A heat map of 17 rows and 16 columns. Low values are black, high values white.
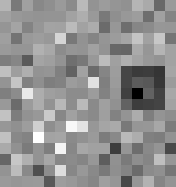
An odd patch, lower than its surroundings, sits in the middle right. The middle right is the ninth with the lowest average. The top left is the smoothest part. A few values lie far out on both sides of the bulk.
